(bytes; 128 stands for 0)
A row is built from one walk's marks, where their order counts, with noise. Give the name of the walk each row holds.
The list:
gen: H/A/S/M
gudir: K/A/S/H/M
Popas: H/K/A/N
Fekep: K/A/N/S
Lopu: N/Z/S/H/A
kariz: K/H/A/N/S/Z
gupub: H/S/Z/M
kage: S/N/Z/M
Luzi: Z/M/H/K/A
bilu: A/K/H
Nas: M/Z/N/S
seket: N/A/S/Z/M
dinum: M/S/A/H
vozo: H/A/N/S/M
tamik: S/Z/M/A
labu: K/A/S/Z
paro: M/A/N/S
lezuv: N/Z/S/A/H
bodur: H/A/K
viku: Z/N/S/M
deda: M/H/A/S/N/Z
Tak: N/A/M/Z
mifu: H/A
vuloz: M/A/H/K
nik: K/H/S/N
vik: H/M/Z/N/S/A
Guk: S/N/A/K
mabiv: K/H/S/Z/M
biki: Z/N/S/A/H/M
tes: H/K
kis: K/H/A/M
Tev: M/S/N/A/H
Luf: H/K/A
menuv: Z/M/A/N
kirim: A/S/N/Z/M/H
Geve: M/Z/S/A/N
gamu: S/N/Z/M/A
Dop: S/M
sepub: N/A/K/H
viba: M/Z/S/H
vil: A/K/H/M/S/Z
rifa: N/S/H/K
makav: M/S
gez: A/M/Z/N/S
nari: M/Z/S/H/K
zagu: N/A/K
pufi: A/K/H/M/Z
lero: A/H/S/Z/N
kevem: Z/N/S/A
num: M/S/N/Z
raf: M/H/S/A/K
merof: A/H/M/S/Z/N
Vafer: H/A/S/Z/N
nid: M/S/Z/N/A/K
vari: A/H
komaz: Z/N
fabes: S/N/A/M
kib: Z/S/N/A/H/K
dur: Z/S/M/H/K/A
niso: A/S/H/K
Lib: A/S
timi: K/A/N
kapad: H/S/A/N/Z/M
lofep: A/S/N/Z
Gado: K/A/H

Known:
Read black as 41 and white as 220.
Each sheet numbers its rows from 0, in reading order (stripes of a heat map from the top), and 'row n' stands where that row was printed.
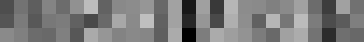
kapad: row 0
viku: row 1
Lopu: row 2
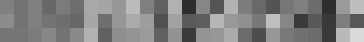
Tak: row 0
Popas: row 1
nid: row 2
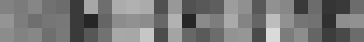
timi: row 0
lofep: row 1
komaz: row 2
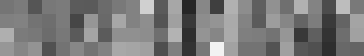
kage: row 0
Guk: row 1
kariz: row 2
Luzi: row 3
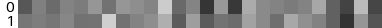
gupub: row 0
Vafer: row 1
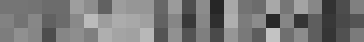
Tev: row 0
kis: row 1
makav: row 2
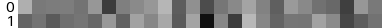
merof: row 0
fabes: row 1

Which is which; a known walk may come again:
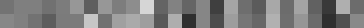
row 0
viba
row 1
paro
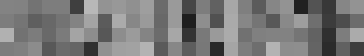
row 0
labu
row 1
biki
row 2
deda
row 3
vari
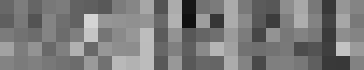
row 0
gamu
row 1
seket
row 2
Geve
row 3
nari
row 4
menuv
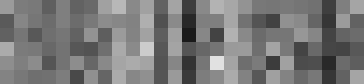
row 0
rifa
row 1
tamik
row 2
fabes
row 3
nik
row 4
Luzi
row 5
Guk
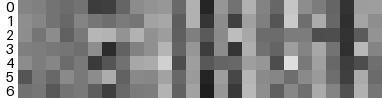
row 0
lofep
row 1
Nas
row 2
raf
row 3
kirim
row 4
komaz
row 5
kapad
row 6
kage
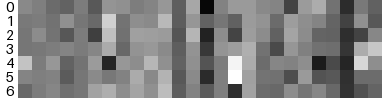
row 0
Lopu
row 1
Vafer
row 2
Fekep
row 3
nid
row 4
pufi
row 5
dur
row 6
dinum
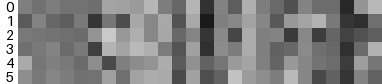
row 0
Tak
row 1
kevem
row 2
gudir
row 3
zagu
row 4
merof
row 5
Popas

